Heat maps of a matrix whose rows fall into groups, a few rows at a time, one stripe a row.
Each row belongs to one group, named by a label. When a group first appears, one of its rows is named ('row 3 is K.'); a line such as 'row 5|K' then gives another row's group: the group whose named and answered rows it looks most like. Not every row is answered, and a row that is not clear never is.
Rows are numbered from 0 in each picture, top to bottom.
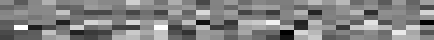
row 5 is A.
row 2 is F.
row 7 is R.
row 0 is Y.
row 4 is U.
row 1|U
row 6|R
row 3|F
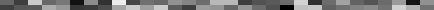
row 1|R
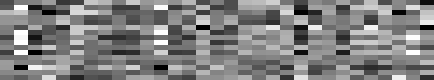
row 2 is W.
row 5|U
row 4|F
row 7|A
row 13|Y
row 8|A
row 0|U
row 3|F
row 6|A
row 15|R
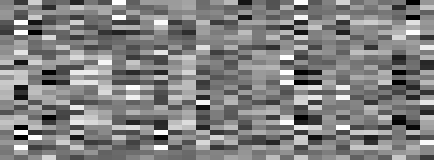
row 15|A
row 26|A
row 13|U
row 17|Y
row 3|Y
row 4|A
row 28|F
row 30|A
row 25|Y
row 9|F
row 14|W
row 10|A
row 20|F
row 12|Y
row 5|R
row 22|U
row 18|Y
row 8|A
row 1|W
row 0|Y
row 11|W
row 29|A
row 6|A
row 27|Y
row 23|W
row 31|R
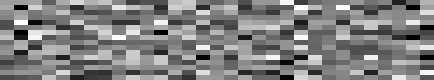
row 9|F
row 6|Y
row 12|R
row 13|U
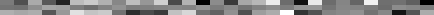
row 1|R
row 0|U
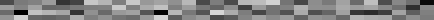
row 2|Y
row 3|A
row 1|Y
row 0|U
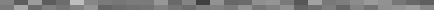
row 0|U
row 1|A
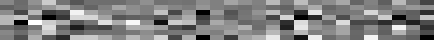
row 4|Y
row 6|R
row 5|R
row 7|U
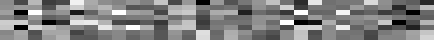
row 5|Y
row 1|W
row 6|F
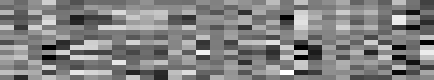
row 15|Y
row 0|R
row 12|Y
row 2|Y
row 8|U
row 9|W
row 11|W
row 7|F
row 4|R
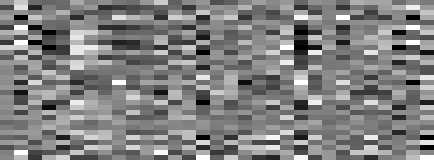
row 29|U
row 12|W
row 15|F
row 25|R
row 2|F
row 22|Y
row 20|U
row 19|Y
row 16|Y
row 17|F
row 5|A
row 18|Y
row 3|Y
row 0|A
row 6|W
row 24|R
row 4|U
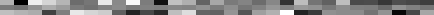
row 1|R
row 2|W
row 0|Y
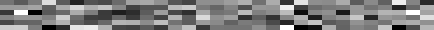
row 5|W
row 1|W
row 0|R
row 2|A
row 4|R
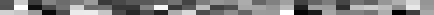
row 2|W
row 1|A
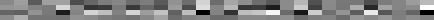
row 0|F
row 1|F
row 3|A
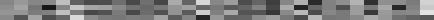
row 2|F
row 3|U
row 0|F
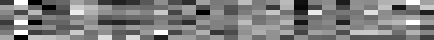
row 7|Y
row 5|U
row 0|A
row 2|U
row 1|W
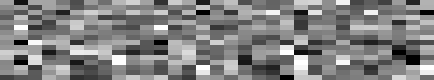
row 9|W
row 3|A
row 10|W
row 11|Y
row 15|R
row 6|A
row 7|F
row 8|Y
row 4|W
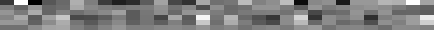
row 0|A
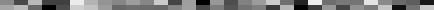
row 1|W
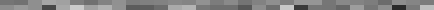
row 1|W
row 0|R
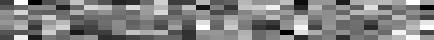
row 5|F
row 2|A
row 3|R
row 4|F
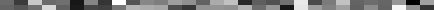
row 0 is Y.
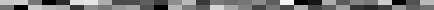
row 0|W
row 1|Y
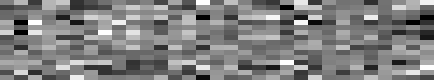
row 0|F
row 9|Y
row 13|F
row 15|U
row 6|Y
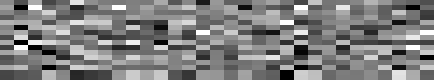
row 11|U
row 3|U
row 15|R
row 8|Y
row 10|W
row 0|U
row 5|Y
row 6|F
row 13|W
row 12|R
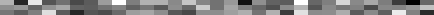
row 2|R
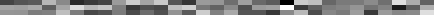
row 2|F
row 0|R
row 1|W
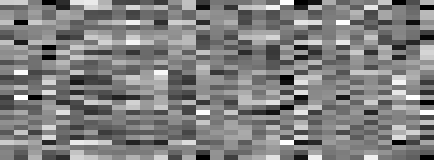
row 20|U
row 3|F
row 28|W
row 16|R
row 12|R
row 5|F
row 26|A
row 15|R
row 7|U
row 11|W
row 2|F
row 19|A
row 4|Y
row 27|R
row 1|U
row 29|R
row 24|F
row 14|A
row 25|R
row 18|R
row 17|A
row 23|U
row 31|U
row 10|F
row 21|R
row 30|U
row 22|F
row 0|W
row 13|F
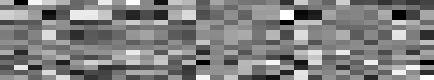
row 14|R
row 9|U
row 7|R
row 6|R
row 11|R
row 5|F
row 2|W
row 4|R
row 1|U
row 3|W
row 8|F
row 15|F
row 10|Y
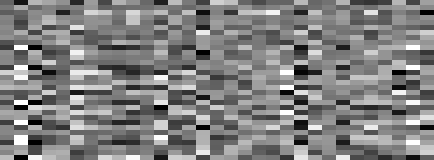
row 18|R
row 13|A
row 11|U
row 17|W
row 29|F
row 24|A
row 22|W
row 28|A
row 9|A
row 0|Y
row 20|A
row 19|U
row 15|A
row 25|U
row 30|F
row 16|Y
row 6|F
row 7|F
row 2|U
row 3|Y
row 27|A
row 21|Y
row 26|F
